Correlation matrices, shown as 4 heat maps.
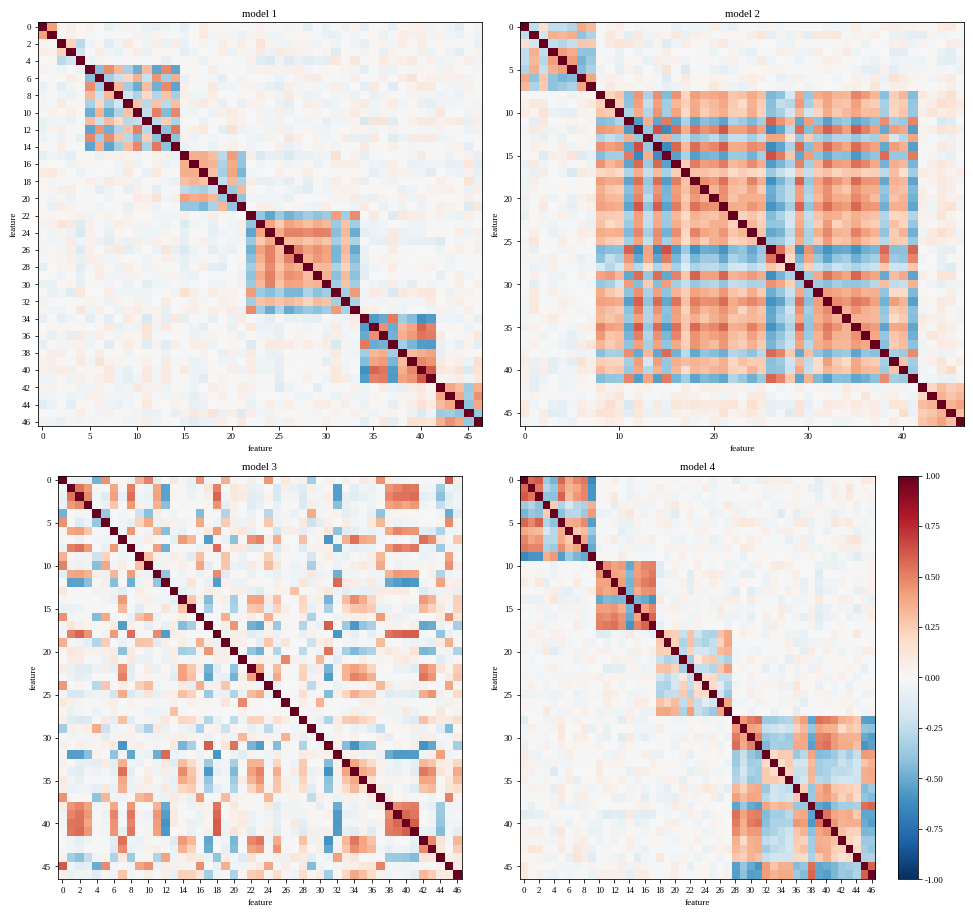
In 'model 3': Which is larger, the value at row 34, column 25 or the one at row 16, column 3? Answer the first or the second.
the first
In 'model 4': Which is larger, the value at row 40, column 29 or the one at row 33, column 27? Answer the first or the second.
the first
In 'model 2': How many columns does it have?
47
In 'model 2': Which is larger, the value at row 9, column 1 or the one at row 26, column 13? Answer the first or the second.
the second
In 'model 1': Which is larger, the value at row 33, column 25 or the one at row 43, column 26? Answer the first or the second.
the second
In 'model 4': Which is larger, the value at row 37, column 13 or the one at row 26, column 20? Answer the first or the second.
the second
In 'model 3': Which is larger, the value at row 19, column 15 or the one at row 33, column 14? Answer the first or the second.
the second
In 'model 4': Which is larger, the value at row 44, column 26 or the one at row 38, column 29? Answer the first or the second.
the first
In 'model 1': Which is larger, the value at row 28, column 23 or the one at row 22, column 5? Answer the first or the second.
the first
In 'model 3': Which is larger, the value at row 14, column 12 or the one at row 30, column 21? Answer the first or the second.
the second
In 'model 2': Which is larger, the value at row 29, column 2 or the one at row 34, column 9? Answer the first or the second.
the second
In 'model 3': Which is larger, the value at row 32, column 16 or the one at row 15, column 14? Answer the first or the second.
the second
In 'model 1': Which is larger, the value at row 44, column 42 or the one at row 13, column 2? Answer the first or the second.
the first
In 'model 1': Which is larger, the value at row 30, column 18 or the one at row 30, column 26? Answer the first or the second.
the second
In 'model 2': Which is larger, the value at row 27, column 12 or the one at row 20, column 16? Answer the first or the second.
the second
